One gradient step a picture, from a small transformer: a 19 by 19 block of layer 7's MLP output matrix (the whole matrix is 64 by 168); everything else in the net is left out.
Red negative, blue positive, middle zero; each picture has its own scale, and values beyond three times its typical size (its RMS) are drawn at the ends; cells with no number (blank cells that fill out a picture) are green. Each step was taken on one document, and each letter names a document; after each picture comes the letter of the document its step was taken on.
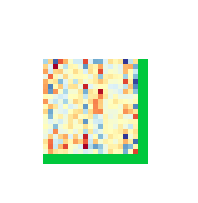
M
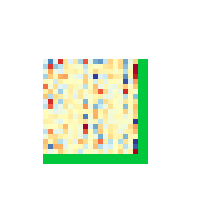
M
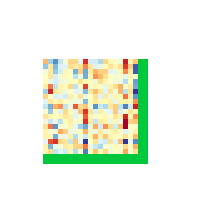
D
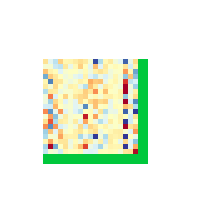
M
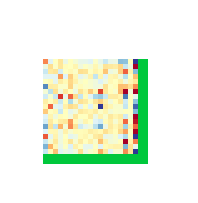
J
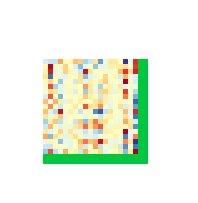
M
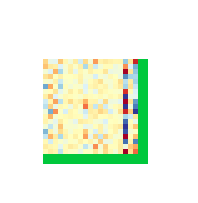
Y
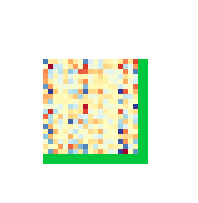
J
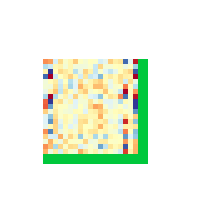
J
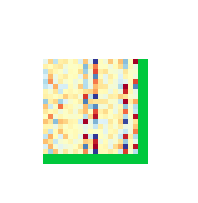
M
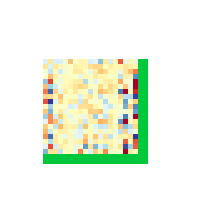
J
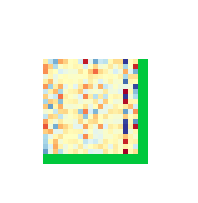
Y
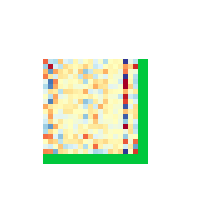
Y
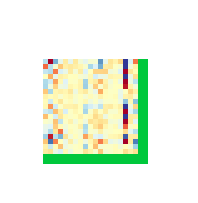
Y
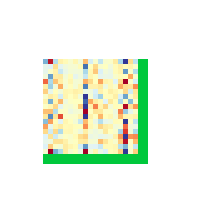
Y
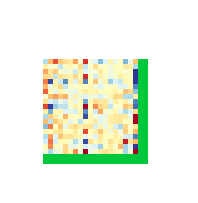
D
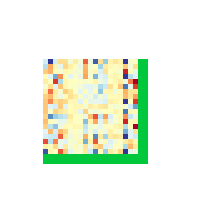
M
